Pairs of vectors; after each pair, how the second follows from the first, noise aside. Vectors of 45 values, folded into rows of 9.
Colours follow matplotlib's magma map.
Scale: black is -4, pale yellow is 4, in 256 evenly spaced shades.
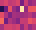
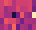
wrapped around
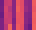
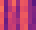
wrapped around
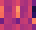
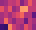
shuffled
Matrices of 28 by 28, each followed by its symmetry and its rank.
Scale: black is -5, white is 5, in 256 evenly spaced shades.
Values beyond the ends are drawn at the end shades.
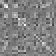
symmetric, rank five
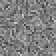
symmetric, full rank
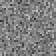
neither, full rank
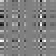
neither, rank one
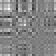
symmetric, rank two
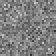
symmetric, full rank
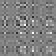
symmetric, rank two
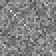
symmetric, full rank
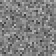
neither, full rank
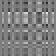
neither, rank one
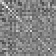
symmetric, rank five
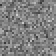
neither, full rank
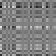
neither, rank one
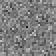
symmetric, full rank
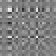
symmetric, rank two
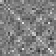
symmetric, rank five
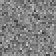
neither, full rank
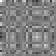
symmetric, rank two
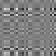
neither, rank one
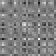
symmetric, rank two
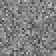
neither, full rank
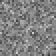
symmetric, full rank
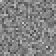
symmetric, full rank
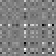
symmetric, rank two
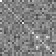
symmetric, rank five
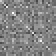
symmetric, rank five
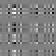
neither, rank one
